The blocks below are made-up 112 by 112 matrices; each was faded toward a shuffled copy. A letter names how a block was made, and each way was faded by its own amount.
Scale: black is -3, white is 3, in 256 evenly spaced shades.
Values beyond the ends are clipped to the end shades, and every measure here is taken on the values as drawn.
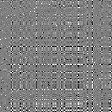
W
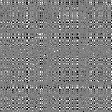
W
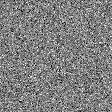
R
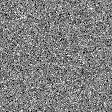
R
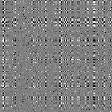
W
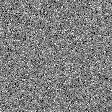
R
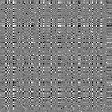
W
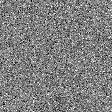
R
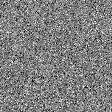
R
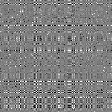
W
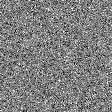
R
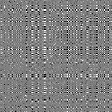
W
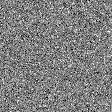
R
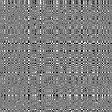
W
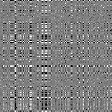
W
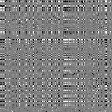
W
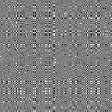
W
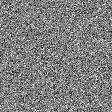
R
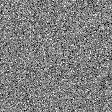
R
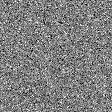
R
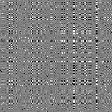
W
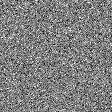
R
